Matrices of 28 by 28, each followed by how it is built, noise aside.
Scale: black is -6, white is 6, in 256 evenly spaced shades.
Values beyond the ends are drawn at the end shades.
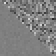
upper triangular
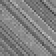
Toeplitz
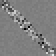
banded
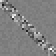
banded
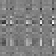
low rank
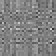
low rank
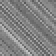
Toeplitz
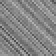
Toeplitz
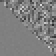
upper triangular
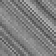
Toeplitz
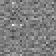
low rank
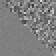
upper triangular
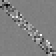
banded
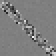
banded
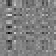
low rank
